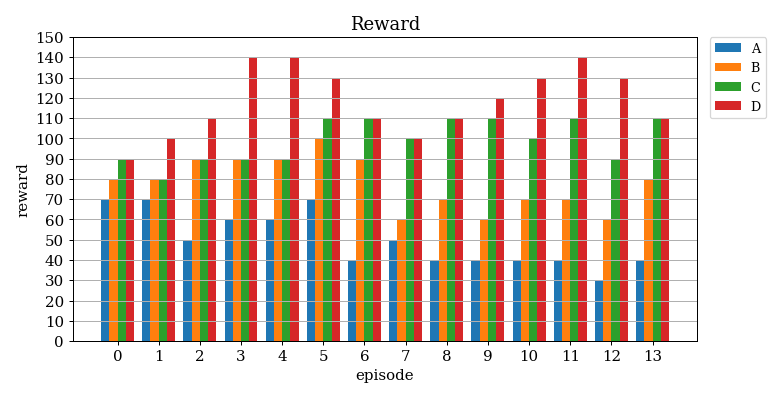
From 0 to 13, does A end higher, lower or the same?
lower
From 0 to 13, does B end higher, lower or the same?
the same
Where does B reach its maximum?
5
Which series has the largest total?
D
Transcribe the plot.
Title: Reward
x-axis: episode, ticks 0 1 2 3 4 5 6 7 8 9 10 11 12 13
y-axis: reward, ticks 0 10 20 30 40 50 60 70 80 90 100 110 120 130 140 150
Legend: A, B, C, D
Values:
A: 70 70 50 60 60 70 40 50 40 40 40 40 30 40
B: 80 80 90 90 90 100 90 60 70 60 70 70 60 80
C: 90 80 90 90 90 110 110 100 110 110 100 110 90 110
D: 90 100 110 140 140 130 110 100 110 120 130 140 130 110
